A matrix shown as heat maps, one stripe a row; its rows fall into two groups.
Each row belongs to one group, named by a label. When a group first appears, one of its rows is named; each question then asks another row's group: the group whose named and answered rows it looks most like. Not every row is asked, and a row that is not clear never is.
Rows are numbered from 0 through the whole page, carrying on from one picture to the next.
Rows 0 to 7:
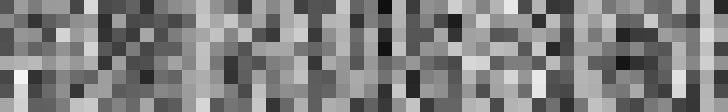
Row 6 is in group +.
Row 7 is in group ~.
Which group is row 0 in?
+
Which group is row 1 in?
~
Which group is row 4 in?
~
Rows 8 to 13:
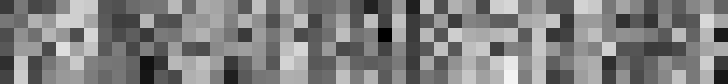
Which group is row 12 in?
+
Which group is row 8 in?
+
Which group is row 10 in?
+
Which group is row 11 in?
~
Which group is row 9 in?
~
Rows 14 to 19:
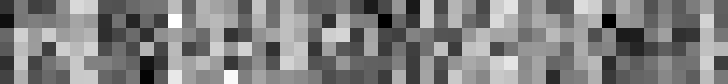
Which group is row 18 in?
+
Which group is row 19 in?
+
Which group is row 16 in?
~
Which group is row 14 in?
+
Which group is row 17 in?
~
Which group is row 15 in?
+
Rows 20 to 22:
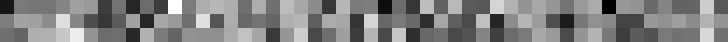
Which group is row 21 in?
~
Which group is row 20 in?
+
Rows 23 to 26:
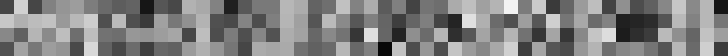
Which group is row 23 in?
+
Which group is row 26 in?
+
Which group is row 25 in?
~
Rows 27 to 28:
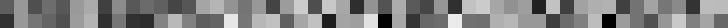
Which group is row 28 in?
+
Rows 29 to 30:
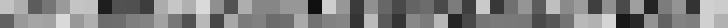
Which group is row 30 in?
~
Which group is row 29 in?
~
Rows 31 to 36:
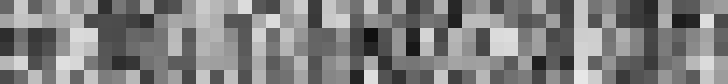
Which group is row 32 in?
~
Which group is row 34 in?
+
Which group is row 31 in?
~
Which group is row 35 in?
~
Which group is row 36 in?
~
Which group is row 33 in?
+
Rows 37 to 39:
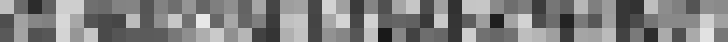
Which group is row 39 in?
~
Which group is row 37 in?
~
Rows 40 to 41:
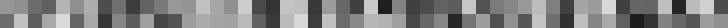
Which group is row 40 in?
~
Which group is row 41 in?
~
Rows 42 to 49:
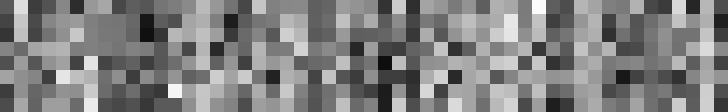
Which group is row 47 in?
~
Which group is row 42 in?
+
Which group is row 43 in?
+
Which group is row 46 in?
+
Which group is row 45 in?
~
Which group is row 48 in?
+
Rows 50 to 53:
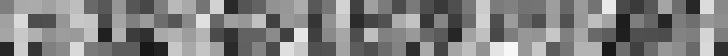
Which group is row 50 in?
~
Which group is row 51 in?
~
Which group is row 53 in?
+
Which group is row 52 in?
~
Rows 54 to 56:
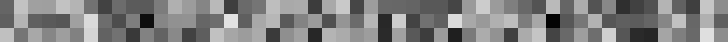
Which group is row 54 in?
~
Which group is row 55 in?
+
